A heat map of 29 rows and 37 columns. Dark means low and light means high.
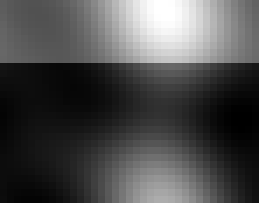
Lone odd cells: none. Ninth with the highest average: top middle. Average level on the scale: 30%. Stripes: none. Seam: horizontal, 30% of the way down, the top part higher.
